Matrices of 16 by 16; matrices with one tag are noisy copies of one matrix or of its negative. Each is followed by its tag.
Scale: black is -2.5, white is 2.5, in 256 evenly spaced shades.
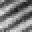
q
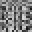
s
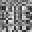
s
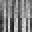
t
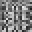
s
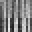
t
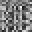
s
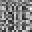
s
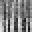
t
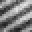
q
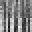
t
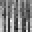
t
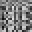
s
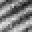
q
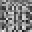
s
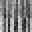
t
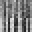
t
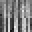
t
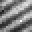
q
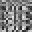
s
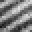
q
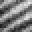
q
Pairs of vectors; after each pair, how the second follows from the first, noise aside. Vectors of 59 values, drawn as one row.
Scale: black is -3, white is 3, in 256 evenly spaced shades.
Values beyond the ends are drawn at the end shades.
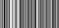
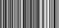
reversed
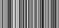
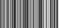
wrapped around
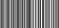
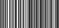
reversed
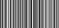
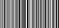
reversed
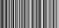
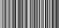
reversed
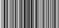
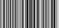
reversed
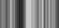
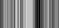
reversed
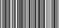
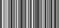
wrapped around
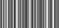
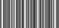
wrapped around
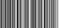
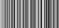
reversed
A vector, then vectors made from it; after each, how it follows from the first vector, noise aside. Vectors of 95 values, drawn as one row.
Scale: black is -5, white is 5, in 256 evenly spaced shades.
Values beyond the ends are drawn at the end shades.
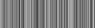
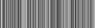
reversed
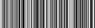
scaled up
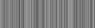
shrunk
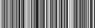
scaled up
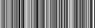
scaled up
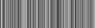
reversed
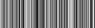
scaled up
